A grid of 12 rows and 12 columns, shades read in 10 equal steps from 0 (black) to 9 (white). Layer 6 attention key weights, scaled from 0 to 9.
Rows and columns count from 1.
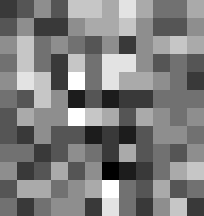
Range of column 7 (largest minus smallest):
9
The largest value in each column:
5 8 7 6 9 7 9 8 6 6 7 7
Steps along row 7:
up down same up down down down up down down up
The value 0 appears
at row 10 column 7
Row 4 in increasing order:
2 3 3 4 4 4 4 5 7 7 8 8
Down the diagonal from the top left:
2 5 4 2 9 3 6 1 3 4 3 2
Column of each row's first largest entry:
8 8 2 7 5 3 5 3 8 12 7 7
